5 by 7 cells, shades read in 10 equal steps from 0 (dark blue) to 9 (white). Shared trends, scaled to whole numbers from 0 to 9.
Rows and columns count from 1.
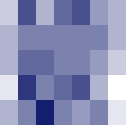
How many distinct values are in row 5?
5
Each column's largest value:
8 4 6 4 5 6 9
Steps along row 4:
down up down down up up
